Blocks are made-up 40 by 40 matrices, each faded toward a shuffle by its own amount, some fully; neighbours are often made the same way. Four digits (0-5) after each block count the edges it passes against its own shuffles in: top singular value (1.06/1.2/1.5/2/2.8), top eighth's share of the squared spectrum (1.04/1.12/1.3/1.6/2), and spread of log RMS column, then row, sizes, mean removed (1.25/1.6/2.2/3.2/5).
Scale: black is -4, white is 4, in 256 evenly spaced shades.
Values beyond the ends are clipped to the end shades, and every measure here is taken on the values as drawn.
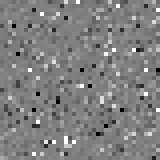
1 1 0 0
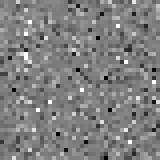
2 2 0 0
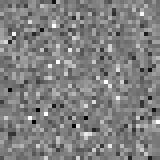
0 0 0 0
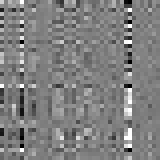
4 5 3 2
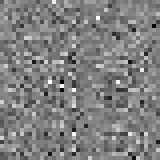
4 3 2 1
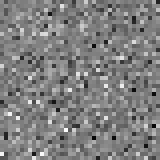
2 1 0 0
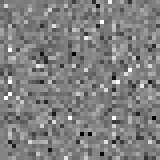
3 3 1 1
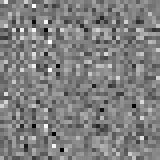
4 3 2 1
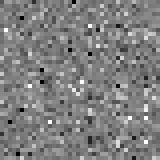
2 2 1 0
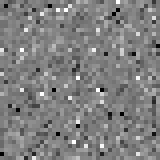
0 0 0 0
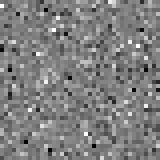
2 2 0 0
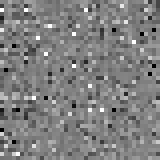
3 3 1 0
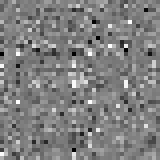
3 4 2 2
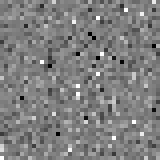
0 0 0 0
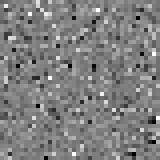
0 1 0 0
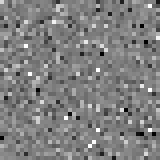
0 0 0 0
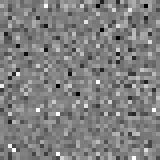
3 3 1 1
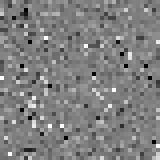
0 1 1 0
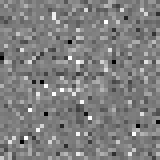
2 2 0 0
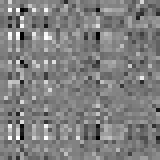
4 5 3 2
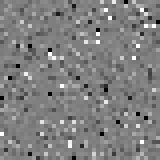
0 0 0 0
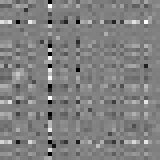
4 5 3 2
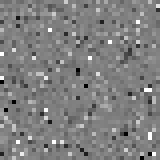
1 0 0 0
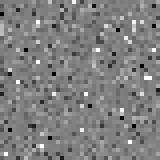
1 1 0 0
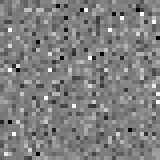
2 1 0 0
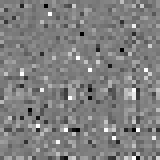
3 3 0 1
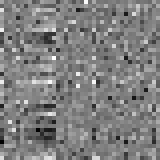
4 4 2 2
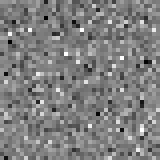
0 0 0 0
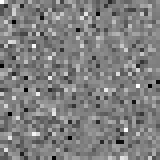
2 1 0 0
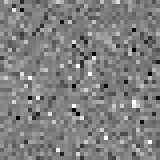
0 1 0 0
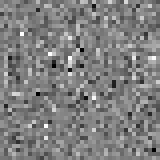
3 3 1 1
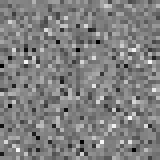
1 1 0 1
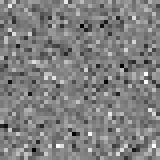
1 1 0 0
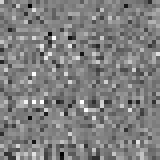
3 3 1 2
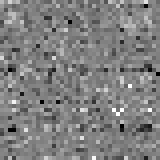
3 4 1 2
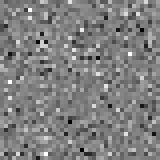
2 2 1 0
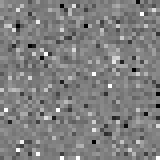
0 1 0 0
